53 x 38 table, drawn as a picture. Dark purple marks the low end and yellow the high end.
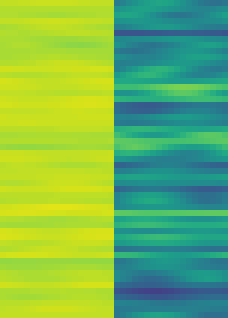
It is made of 1 by 2 panels. Panel 1,1: very high, streaked across, faint in contrast. Panel 1,2: middling, streaked across, strong in contrast.
